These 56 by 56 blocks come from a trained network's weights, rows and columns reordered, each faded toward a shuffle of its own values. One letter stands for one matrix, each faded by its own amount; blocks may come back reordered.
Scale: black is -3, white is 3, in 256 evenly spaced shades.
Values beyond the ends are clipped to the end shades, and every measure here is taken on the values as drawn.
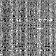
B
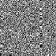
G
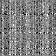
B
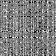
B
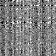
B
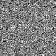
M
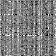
B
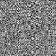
G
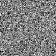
M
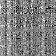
B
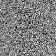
M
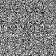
M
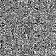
M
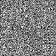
M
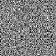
G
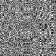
G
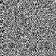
G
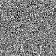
M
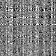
B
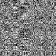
G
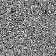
M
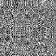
G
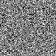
M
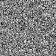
M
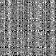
B
